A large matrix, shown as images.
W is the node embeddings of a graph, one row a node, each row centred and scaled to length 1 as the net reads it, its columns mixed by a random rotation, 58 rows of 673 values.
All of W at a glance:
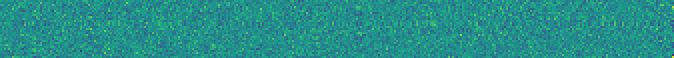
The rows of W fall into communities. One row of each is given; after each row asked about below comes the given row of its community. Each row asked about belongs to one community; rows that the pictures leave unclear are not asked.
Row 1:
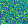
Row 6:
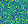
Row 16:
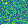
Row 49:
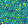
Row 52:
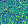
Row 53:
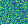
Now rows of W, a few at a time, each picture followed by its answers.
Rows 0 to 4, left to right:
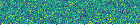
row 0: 49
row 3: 52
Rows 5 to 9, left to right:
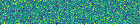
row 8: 49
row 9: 6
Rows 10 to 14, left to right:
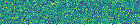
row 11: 49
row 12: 16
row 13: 16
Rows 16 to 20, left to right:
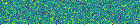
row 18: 6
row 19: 16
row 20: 52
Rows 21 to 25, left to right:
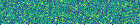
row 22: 49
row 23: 49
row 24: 49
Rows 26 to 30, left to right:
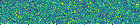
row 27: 53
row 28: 16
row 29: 16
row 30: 53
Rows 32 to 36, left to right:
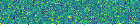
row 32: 6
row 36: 52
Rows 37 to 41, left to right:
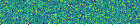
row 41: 53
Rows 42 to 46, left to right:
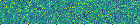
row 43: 52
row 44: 53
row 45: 1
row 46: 52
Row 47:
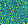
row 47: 53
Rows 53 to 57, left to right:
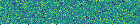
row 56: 6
